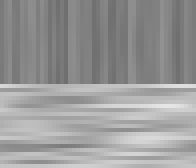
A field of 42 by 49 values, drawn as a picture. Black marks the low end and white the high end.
It is made of 2 by 1 panels. Panel 1,1: middling, streaked downward, faint in contrast. Panel 2,1: high, streaked across.
